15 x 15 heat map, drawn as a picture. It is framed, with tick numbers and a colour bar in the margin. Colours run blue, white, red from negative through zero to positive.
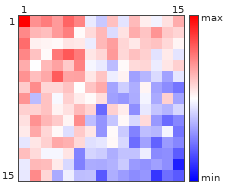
Slope: up to the top left. Stripes: none. Ninth with the highest average: top left. Ninth with the lowest average: bottom right. Histogram: bell-shaped.
